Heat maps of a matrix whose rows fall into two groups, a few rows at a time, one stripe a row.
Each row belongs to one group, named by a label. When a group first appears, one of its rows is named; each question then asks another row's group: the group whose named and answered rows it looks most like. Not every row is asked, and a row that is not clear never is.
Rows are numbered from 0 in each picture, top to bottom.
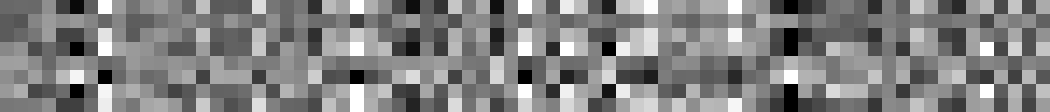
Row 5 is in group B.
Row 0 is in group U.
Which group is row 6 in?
U
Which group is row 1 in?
B
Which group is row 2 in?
U
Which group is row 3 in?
U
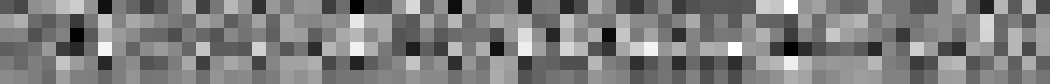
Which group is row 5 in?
B
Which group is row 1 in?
U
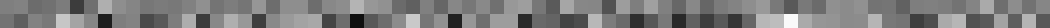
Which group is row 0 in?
U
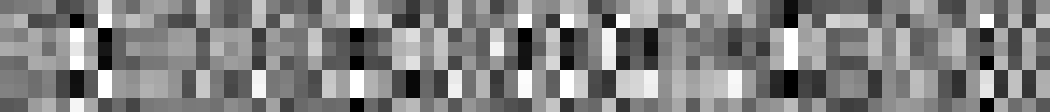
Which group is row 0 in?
U
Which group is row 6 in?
U
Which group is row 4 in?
B
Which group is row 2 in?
B
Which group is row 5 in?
U
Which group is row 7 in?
B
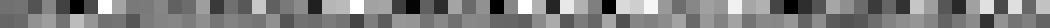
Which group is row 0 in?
U
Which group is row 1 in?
B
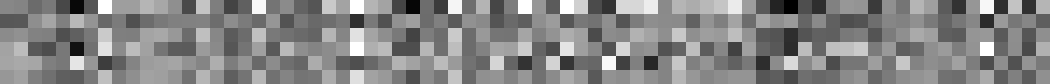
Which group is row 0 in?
U
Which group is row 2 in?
U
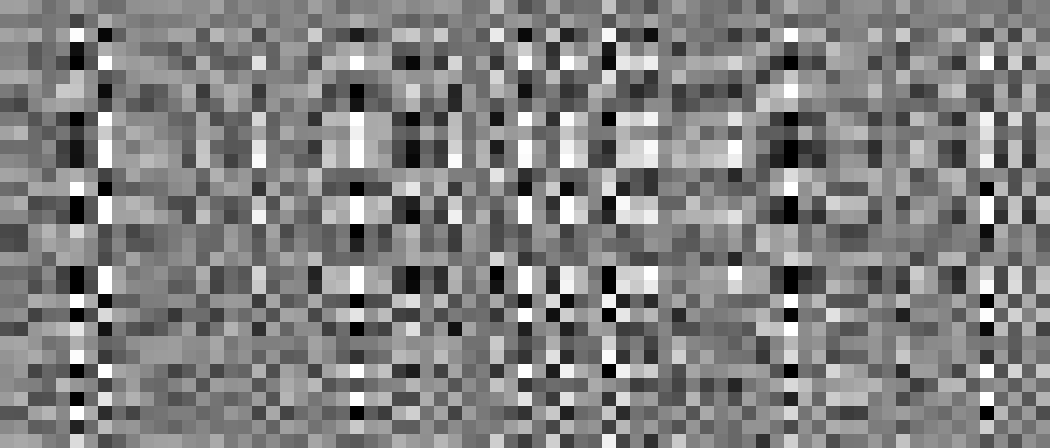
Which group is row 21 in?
B
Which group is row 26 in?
U
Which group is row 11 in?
U
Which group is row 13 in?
B
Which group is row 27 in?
B
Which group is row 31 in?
B
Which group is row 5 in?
B
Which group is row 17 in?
B
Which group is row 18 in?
B
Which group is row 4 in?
U
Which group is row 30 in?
U
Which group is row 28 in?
U
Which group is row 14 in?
U
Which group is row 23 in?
B
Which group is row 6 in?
B
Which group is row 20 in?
U
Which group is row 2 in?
B
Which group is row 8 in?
U
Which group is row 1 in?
U
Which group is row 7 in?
B
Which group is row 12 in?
B
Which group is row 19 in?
U
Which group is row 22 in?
U
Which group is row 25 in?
B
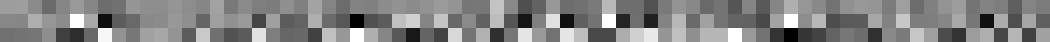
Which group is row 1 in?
B
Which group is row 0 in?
B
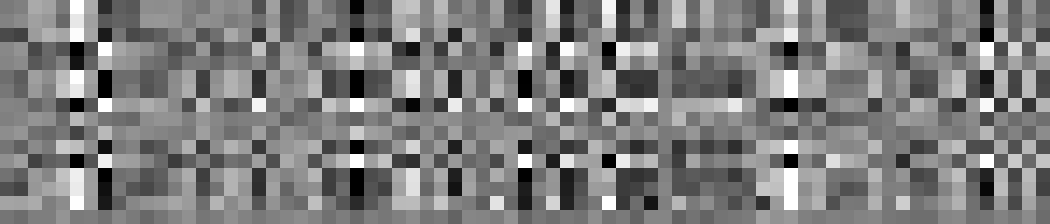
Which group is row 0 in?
B
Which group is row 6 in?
B
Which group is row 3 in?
U
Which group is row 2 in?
B
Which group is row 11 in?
U
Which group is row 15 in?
B
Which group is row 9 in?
U
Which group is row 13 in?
B
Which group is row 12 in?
B
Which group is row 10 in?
B
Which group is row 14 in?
B
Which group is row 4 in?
U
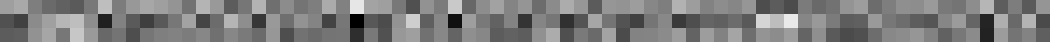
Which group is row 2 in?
B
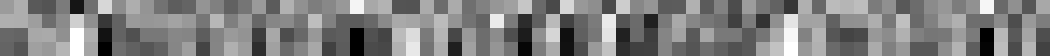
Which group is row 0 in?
U
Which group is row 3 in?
B
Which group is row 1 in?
B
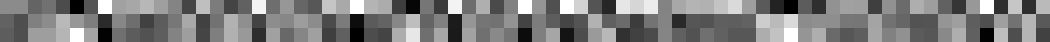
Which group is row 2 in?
B
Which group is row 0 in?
U
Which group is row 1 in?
B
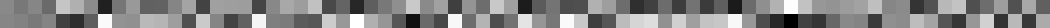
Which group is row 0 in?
B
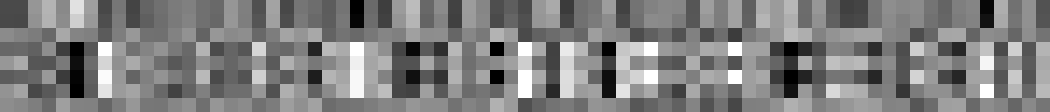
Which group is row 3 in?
U
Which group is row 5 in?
U
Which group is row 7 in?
B
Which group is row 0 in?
B
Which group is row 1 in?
B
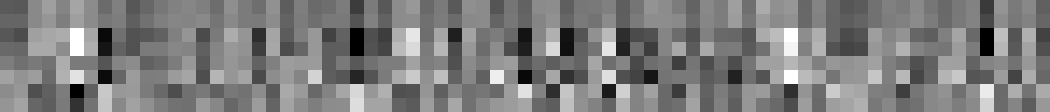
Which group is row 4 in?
B
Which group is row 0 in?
B
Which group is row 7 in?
U
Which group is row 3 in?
B
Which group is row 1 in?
B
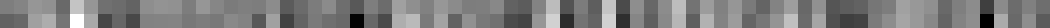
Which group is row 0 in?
B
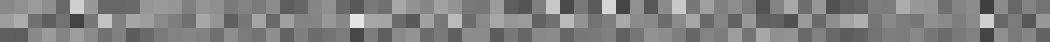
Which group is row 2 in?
B
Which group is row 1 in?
U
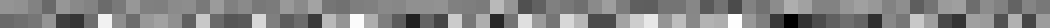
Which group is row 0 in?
B
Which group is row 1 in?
U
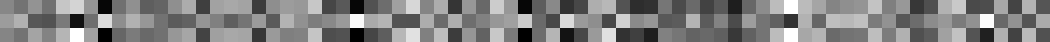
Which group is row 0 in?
B
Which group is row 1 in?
U
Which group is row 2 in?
B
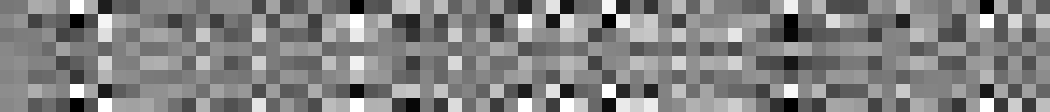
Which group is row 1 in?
U
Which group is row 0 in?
B
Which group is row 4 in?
U
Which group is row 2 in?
U
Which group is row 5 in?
U
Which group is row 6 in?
B
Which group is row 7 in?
U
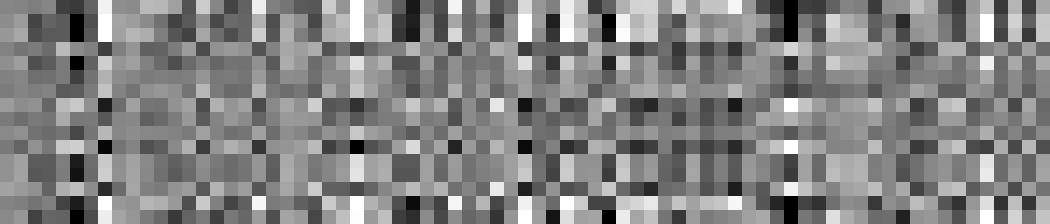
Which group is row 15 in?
U
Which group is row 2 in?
U
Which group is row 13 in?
B
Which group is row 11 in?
U
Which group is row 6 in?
U
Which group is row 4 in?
U
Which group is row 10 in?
B
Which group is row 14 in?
U
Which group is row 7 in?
B
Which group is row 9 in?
U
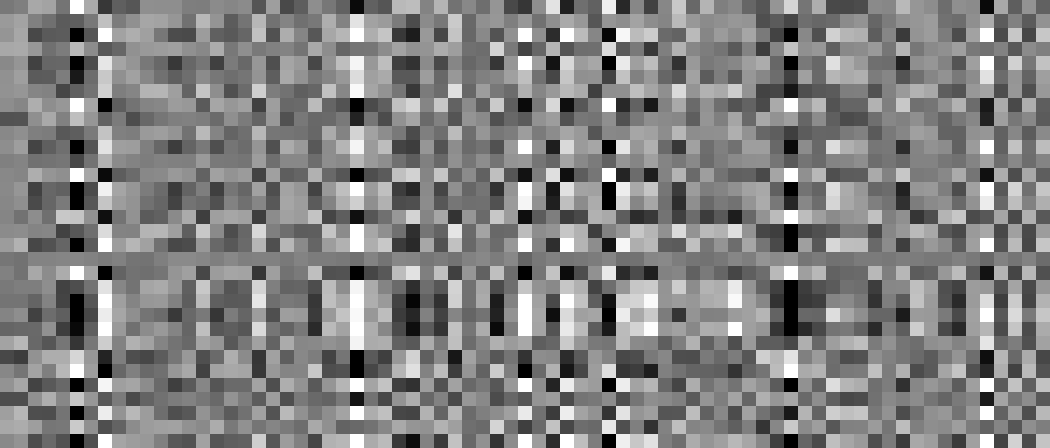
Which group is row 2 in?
U
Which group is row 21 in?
U
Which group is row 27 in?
U
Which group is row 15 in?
B
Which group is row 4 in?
U
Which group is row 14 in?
U
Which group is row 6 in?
U
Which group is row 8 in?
B
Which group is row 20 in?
U
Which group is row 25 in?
B
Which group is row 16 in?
U
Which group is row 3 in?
B
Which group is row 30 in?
B
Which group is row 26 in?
B
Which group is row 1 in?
U
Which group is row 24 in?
U
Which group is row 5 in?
U
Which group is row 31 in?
U
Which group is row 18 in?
B
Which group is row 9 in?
U
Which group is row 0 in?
B
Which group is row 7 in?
B
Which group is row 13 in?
U
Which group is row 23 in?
U
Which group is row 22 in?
U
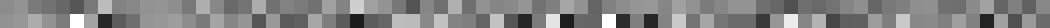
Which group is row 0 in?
U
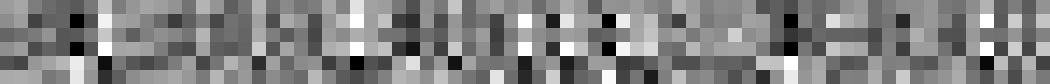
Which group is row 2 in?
U
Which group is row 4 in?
B
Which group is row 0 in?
U
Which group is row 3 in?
U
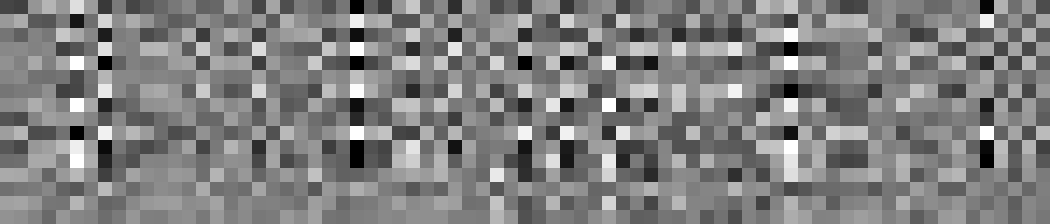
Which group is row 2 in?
B
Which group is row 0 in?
B
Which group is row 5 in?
U
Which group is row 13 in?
U
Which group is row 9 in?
U
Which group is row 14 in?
B
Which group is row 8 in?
B
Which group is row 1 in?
U
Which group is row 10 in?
B
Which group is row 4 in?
B
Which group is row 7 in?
B
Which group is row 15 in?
B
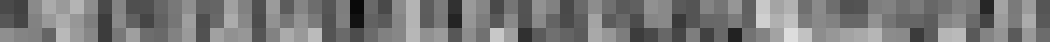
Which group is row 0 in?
B
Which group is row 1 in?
B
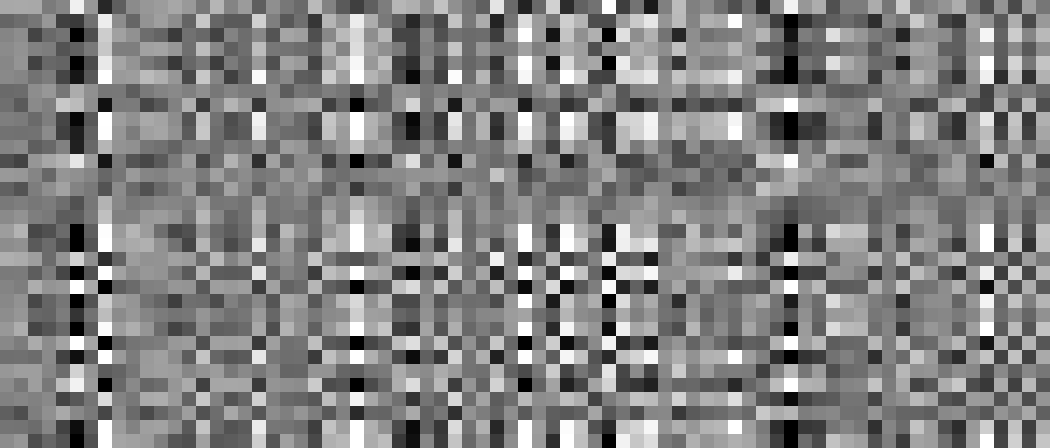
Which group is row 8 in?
U
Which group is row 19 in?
U
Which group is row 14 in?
U
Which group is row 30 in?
U
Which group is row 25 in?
U
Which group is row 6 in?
B
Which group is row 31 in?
U
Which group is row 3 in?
U
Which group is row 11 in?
B
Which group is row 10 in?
U
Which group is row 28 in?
U
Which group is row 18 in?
B
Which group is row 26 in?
B
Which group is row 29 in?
B
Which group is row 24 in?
B
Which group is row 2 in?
U
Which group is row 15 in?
U
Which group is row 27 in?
B
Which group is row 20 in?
B
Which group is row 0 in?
B
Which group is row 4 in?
U
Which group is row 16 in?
U
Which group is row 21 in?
U
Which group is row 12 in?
B
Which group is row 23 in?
U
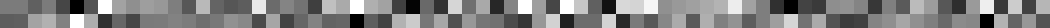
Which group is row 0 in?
U
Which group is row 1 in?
B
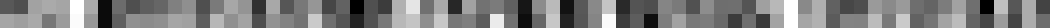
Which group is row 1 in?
B
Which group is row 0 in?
B
